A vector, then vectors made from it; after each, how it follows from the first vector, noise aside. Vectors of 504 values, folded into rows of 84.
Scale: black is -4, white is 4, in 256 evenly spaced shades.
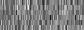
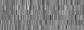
shrunk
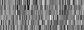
negated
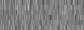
shrunk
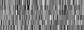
negated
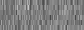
shrunk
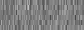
shrunk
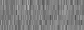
shrunk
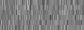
shrunk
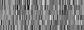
negated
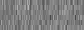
shrunk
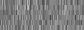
shrunk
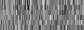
negated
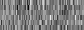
negated
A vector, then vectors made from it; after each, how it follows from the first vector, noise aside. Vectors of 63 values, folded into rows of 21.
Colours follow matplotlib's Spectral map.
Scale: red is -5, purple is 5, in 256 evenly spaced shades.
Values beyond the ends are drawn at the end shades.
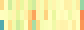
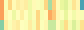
reversed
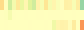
partly zeroed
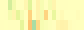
partly zeroed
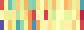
scaled up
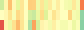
negated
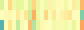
sign-scrambled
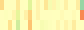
partly zeroed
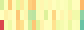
negated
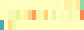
partly zeroed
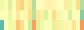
sign-scrambled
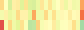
sign-scrambled
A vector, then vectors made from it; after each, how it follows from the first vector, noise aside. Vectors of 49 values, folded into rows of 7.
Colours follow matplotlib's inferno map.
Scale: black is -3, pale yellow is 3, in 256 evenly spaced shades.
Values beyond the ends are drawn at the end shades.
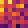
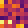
wrapped around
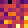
reversed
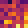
reversed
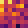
copied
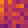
shrunk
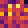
wrapped around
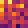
copied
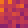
shrunk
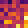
reversed
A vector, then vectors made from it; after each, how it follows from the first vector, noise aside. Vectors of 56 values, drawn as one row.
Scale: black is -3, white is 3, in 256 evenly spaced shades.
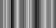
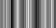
copied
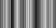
copied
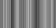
shrunk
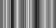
copied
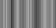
shrunk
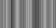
shrunk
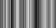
copied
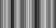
copied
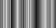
copied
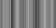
shrunk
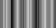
copied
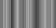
shrunk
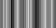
copied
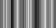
copied
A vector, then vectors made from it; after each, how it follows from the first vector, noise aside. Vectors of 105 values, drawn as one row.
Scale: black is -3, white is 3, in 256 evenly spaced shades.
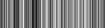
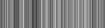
shrunk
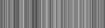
shrunk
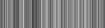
shrunk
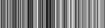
wrapped around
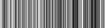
wrapped around
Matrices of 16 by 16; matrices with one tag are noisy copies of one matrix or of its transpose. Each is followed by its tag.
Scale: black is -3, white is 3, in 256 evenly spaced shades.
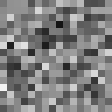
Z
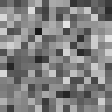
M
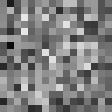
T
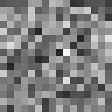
M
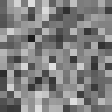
M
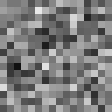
Z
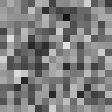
Z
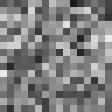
M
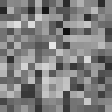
T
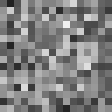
T
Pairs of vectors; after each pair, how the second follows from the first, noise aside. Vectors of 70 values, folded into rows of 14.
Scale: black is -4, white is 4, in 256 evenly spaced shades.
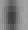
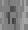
partly zeroed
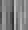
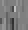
partly zeroed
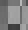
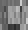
copied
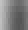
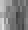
copied
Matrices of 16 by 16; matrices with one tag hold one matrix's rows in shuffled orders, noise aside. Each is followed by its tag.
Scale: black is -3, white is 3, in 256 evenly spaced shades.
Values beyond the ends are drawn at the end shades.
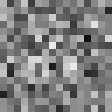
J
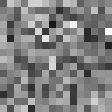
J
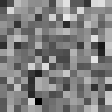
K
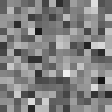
K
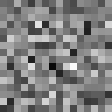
J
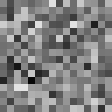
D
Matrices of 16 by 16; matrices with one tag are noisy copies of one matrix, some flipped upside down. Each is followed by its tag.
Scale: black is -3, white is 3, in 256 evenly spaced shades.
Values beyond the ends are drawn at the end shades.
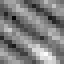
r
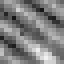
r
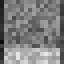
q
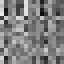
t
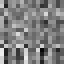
t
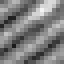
r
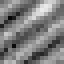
r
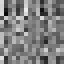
t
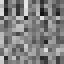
t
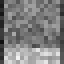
q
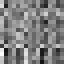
t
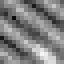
r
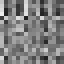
t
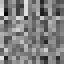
t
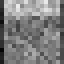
q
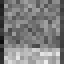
q
